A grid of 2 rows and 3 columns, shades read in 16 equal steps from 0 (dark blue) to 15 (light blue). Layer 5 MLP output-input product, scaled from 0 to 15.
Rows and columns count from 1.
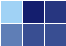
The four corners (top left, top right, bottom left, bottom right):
15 2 8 4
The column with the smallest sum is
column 2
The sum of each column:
23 4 6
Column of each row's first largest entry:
1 1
